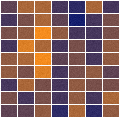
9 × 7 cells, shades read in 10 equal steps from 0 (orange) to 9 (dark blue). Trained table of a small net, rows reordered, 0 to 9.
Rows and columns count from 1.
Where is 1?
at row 4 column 2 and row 6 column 3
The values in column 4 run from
4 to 8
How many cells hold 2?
0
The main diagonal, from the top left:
6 5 0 7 5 4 5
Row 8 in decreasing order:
7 7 7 5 5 4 3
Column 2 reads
3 5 4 1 3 5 3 7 6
